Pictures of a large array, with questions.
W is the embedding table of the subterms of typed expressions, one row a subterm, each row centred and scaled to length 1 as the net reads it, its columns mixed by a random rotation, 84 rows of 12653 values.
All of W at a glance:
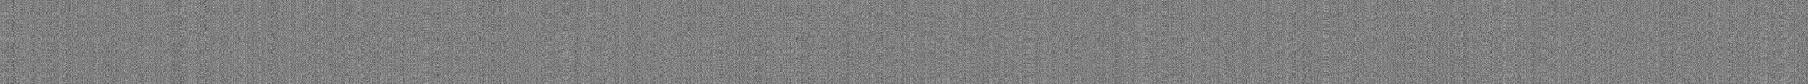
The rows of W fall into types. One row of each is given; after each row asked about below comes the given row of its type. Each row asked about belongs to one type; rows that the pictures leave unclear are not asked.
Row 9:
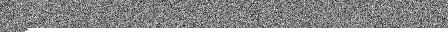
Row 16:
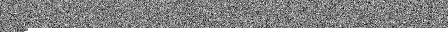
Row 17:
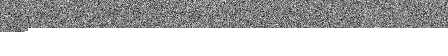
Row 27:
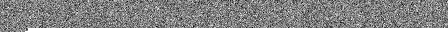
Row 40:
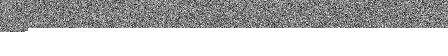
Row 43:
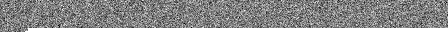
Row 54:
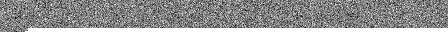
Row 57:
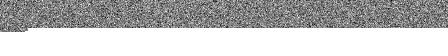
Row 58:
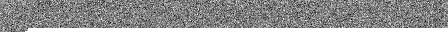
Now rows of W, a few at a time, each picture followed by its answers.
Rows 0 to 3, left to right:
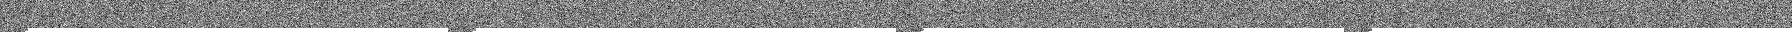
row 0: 43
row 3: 16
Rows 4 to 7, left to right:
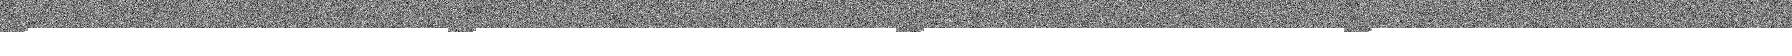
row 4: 9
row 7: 9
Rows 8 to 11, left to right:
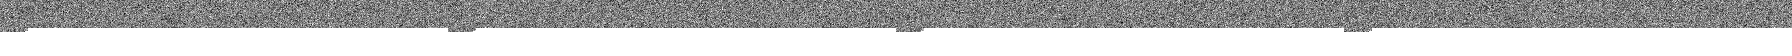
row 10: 9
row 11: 43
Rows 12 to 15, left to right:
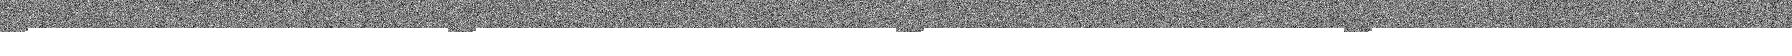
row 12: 27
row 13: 27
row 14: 58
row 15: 16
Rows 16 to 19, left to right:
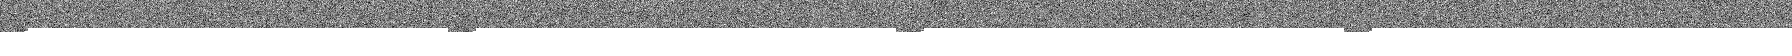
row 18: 58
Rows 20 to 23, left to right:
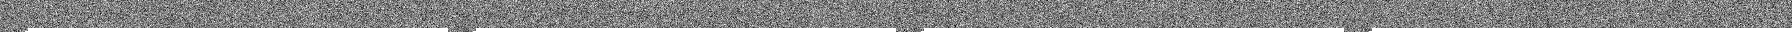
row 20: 54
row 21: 17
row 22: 43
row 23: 16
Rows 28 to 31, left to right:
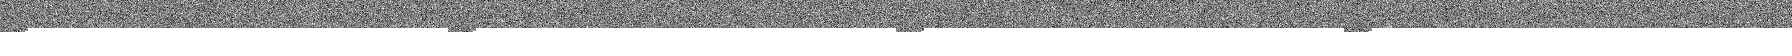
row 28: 54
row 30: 27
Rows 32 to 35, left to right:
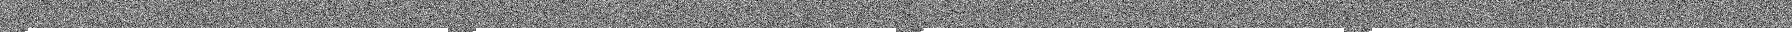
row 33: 40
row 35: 16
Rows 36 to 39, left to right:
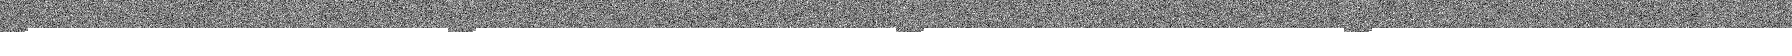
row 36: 54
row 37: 58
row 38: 58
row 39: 58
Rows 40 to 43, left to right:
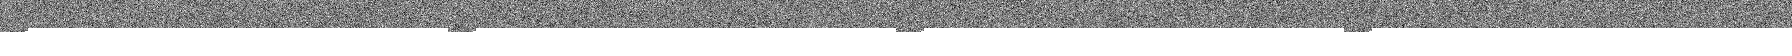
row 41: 17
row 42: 40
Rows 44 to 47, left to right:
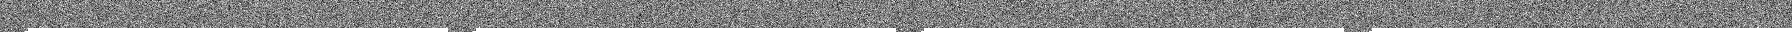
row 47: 54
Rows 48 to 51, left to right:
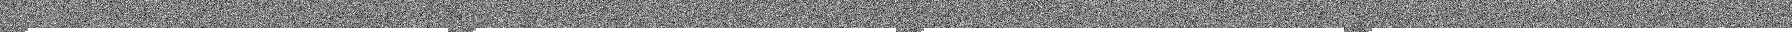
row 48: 40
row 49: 9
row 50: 43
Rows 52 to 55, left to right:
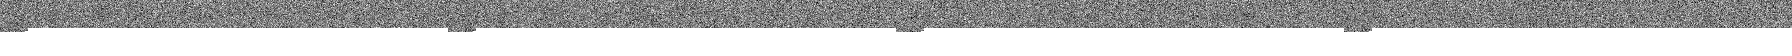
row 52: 57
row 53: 16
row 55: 16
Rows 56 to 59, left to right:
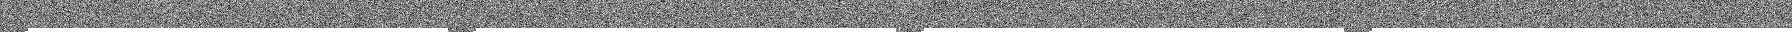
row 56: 40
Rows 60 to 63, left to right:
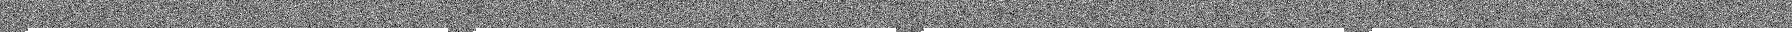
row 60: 27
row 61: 43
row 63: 40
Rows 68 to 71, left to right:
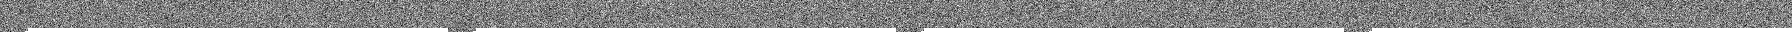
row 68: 43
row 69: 57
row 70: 43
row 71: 43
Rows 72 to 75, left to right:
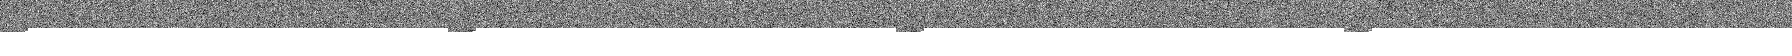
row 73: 58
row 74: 17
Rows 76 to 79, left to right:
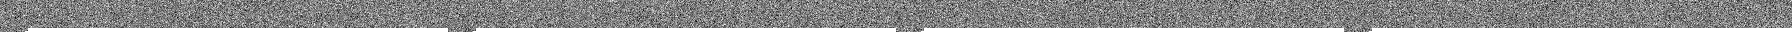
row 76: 54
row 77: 16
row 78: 16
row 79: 54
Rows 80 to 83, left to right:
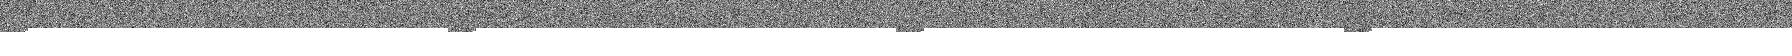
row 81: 17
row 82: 40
